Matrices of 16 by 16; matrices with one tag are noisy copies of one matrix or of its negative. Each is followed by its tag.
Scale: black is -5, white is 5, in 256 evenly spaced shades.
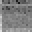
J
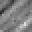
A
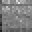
J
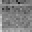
J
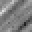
A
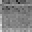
J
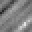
A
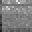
J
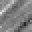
A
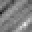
A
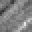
A
